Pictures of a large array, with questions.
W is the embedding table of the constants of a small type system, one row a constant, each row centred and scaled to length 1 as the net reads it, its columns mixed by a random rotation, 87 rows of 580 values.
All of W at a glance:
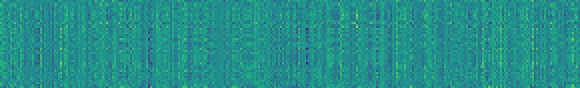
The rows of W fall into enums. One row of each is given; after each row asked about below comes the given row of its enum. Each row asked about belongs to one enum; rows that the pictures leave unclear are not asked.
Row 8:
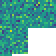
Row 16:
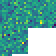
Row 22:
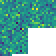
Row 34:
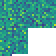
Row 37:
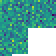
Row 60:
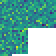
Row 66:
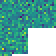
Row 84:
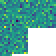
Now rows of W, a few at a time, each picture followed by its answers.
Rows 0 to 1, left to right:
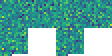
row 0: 66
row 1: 34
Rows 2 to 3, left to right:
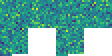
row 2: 22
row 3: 8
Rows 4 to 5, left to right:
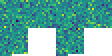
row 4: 84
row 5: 22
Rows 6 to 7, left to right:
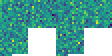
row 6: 37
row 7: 16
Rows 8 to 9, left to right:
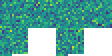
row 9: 60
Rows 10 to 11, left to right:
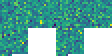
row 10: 16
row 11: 34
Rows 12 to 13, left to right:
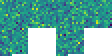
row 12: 22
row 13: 16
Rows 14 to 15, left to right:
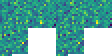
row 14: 16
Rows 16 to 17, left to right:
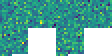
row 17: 66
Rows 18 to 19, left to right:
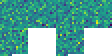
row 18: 60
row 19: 16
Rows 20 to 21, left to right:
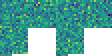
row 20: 8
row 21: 37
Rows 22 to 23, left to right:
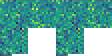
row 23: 22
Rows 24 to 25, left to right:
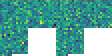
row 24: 16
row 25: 34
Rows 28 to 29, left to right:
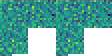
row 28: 37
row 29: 37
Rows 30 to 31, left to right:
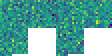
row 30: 37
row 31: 16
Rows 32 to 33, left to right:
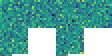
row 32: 37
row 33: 84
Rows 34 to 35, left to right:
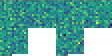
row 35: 16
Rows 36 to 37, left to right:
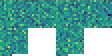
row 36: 34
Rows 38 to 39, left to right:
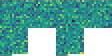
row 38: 8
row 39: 84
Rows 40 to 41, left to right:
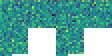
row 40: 37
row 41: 8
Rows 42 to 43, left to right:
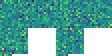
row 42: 66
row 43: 34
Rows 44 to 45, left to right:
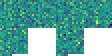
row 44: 34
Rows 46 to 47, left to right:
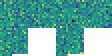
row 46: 34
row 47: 84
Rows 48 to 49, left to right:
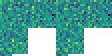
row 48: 37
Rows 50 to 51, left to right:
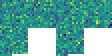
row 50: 8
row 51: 16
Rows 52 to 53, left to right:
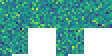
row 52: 22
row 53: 60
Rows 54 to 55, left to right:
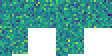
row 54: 8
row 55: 37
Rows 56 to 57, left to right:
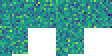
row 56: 8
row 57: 37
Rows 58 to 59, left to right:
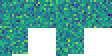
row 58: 8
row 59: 37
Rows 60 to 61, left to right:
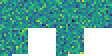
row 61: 84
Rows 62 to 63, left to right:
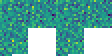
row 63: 37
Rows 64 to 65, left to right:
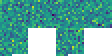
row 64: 37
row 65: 60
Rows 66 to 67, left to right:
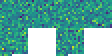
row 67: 60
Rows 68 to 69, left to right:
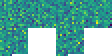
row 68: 34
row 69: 16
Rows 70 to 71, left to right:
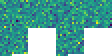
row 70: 84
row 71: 16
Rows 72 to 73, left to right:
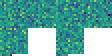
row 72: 34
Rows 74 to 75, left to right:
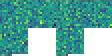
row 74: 16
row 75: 34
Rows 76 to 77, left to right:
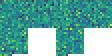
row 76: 66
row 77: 34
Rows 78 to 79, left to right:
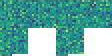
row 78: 34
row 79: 8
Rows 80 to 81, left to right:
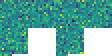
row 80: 66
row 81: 84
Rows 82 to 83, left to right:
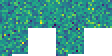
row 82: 16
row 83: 22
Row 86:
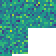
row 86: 8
